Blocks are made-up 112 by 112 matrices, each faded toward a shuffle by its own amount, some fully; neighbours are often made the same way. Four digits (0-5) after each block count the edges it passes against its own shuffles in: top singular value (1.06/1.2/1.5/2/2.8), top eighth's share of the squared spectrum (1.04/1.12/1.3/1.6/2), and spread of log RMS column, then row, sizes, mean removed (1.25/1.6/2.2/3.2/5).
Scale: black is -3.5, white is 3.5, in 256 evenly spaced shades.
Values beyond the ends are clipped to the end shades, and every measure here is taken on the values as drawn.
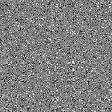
4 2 1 1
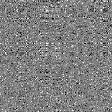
4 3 2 2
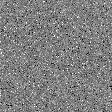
0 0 0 0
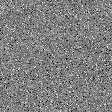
0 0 0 0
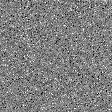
2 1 0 0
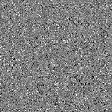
4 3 1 1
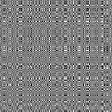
5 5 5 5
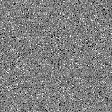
4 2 1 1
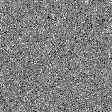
2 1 0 0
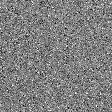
0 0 0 0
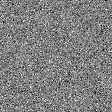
0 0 0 0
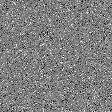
0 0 1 0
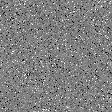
0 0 0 0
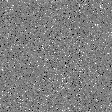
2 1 1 0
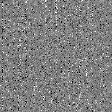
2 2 3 0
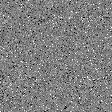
0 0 0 0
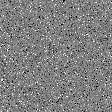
0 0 0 0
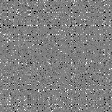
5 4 2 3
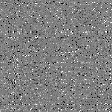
4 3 2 2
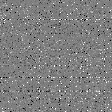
4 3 1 2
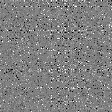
4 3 2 2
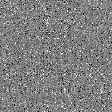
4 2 1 1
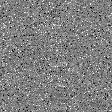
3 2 0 0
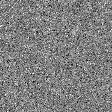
1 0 0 0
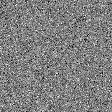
1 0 0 0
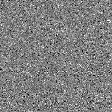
3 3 1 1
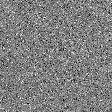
2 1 0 0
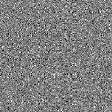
4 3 2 2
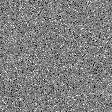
1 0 0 0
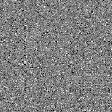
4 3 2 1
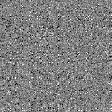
4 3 2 2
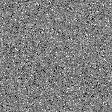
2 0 0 0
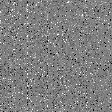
2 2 2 1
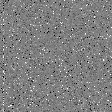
2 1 1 0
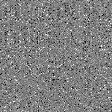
3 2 1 1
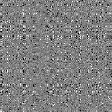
5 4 3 3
